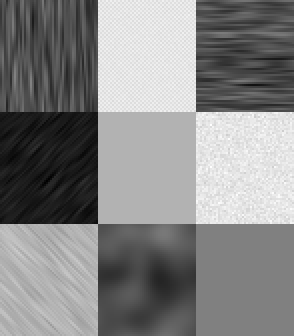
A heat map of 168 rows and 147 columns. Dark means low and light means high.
It is made of 3 by 3 panels. Panel 1,1: low, streaked downward. Panel 1,2: very high, checkered, faint in contrast. Panel 1,3: low, streaked across. Panel 2,1: very low, slanting up to the right, faint in contrast. Panel 2,2: high, flat. Panel 2,3: very high, fine-grained, faint in contrast. Panel 3,1: high, slanting down to the right, faint in contrast. Panel 3,2: low, smooth. Panel 3,3: middling, flat.
